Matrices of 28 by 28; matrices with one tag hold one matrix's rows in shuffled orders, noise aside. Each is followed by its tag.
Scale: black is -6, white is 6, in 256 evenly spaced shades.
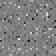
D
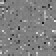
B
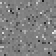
B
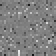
D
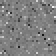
B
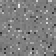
D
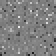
D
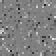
B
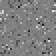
B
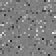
B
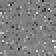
B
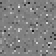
D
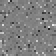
B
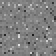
D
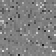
B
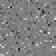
B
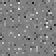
D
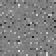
D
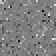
B
